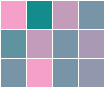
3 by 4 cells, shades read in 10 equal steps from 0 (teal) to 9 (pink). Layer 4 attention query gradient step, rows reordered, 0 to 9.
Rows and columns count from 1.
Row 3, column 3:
4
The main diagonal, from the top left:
9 7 4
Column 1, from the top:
9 3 4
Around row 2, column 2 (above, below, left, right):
0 9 3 4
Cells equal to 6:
1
